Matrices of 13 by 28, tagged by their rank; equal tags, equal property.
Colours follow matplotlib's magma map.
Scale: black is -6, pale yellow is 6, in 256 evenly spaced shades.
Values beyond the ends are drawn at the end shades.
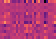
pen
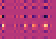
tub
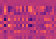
pen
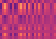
tub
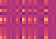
tub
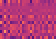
pen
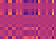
tub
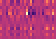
pen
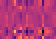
pen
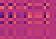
tub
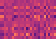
pen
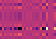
tub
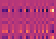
tub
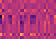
pen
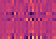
pen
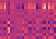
pen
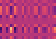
tub
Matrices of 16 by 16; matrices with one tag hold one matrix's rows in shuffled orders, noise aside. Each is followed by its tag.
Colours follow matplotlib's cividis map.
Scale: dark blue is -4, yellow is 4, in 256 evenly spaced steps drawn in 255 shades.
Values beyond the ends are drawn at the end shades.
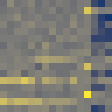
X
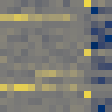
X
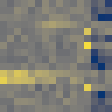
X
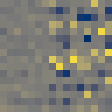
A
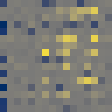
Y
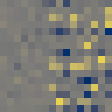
A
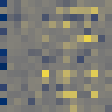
Y
